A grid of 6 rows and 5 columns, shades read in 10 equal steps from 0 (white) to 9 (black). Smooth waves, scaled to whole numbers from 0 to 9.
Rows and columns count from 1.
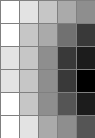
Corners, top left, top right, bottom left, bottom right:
0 4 0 6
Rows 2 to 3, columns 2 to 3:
2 3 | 2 4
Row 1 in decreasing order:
4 3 2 1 0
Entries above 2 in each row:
2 3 3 3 3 3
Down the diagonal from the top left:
0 2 4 7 8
